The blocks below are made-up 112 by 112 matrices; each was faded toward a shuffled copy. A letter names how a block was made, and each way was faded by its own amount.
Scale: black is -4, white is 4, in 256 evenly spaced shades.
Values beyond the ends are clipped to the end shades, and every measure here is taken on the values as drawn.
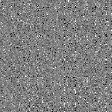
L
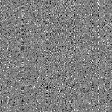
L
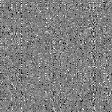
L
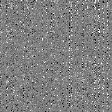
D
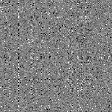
L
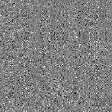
L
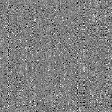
L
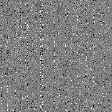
D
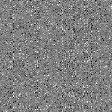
L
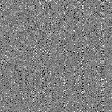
L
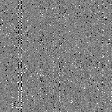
L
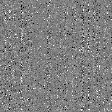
D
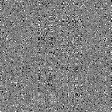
L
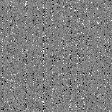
D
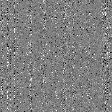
D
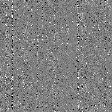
D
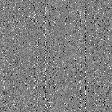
L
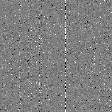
D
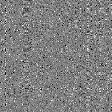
L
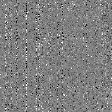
D
